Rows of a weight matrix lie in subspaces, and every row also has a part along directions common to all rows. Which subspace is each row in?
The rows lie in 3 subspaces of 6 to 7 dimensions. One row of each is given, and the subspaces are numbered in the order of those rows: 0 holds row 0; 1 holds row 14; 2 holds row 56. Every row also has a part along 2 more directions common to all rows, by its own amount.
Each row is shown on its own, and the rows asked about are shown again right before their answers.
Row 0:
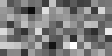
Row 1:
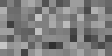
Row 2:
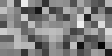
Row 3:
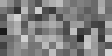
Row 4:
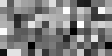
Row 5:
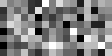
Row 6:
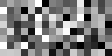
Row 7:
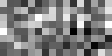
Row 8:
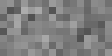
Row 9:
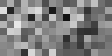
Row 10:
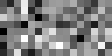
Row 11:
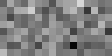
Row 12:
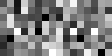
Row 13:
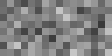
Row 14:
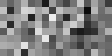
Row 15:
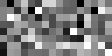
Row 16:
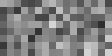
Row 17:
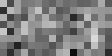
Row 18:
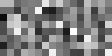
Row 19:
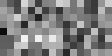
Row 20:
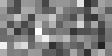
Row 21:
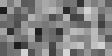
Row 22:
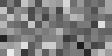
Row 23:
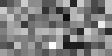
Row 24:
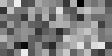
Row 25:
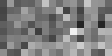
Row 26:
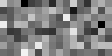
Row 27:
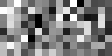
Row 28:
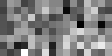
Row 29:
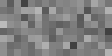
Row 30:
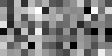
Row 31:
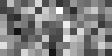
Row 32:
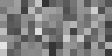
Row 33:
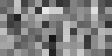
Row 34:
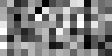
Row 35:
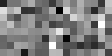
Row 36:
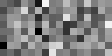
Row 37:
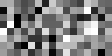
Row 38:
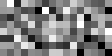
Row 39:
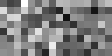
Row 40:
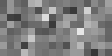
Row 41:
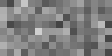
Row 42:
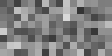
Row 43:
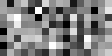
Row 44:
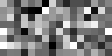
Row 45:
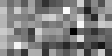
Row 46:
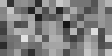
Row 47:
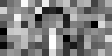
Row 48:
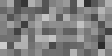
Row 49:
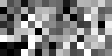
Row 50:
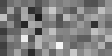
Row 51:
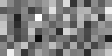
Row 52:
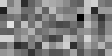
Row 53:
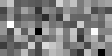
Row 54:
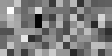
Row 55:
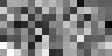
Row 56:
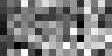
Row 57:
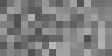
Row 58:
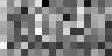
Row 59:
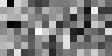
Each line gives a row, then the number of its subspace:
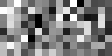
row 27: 2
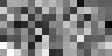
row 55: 2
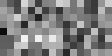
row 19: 1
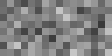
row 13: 2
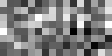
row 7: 2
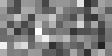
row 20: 1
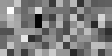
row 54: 2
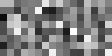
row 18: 1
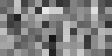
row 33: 1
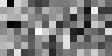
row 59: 1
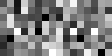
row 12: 0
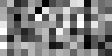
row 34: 0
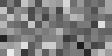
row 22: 2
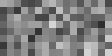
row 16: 1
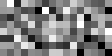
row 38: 0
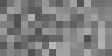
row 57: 1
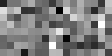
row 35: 1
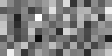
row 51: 2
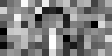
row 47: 0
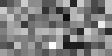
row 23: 0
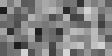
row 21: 2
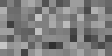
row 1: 0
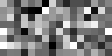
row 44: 0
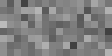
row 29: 0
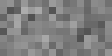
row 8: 1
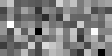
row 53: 0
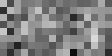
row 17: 2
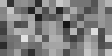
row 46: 1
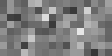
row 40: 1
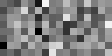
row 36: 2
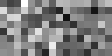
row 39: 1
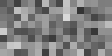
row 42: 2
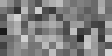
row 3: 1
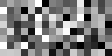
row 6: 2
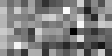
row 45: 2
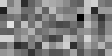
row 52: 0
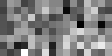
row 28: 2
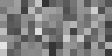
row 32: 2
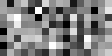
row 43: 0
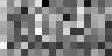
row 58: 2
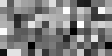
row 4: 2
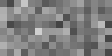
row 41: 1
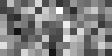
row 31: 1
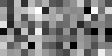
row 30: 0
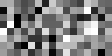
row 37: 0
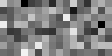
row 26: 0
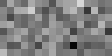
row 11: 0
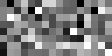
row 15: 0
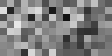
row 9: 1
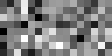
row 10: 1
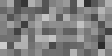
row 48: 1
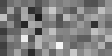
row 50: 1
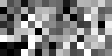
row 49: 2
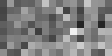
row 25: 2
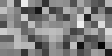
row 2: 0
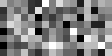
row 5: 0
